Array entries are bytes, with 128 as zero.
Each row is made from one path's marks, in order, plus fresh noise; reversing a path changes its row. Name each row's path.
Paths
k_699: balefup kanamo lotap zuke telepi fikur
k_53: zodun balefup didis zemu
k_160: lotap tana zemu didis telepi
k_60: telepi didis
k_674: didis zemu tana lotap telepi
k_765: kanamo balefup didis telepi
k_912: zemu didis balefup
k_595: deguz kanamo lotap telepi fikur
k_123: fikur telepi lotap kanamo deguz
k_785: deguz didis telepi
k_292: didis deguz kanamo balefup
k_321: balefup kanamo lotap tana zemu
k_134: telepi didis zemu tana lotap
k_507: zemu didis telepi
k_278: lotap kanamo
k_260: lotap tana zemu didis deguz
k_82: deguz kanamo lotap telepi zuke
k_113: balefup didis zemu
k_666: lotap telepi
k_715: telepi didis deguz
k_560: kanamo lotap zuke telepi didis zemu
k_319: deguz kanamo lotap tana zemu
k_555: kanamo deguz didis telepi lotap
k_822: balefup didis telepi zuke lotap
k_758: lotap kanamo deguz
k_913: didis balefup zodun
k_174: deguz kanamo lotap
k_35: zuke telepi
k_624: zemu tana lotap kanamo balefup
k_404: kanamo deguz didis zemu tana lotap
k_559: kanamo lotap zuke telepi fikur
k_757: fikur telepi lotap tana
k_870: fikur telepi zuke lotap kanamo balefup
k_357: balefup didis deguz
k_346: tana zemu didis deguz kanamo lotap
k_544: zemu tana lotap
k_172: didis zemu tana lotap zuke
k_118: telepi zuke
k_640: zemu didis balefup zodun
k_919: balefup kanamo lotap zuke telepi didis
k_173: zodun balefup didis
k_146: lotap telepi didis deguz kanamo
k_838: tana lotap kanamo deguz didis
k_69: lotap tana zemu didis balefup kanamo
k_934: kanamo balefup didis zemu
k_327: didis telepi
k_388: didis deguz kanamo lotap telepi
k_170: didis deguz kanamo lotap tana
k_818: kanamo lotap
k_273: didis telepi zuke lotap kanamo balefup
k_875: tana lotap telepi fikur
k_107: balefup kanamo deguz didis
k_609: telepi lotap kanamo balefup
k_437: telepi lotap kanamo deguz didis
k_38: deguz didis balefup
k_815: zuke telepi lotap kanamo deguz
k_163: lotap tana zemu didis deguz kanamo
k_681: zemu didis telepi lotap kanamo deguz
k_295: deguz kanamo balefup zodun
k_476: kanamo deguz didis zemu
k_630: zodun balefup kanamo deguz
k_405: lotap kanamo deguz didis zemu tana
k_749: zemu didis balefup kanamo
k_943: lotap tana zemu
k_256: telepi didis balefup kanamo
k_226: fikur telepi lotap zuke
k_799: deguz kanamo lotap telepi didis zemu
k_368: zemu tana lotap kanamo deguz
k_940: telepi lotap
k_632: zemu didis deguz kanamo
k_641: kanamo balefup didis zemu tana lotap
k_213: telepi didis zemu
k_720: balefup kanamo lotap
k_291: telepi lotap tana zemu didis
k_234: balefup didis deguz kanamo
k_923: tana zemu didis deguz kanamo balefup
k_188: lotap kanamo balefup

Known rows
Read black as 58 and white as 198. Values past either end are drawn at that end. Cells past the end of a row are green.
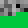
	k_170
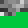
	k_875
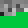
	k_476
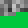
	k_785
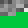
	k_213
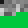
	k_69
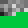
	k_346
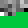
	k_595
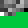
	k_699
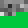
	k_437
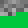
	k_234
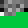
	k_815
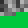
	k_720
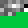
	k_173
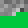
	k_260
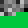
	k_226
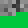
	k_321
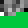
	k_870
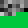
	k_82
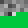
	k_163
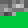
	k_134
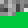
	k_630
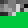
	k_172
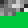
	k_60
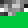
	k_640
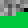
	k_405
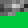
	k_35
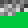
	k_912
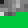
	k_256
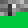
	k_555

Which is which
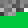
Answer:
k_934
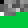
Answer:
k_188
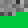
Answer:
k_641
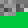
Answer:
k_107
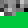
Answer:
k_757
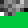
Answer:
k_559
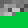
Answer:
k_38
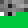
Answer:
k_146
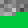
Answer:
k_357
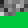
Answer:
k_919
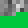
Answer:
k_160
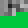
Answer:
k_799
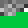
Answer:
k_113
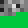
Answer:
k_174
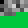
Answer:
k_818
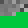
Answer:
k_943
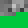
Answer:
k_327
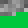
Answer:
k_632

